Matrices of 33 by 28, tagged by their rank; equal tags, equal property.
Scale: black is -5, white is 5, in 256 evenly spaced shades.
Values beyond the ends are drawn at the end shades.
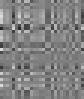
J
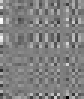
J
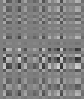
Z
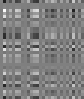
Z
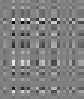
Z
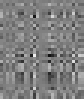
J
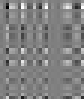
Z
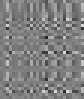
J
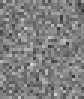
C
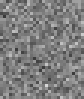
C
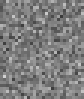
C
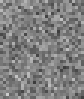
C
